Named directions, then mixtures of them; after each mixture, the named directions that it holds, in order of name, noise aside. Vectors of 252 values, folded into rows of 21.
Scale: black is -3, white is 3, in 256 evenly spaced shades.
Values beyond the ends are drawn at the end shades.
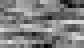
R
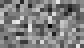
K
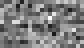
K, R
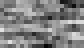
R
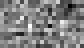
K, R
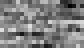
K, R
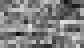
K, R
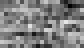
K, R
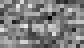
K, R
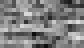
R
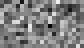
K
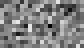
K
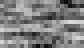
R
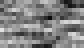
R
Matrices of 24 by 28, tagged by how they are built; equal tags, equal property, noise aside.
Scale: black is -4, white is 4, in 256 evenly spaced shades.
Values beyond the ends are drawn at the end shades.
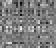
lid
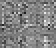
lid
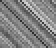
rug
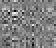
lid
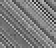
rug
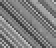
rug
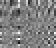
lid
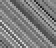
rug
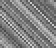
rug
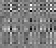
lid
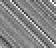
rug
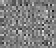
lid
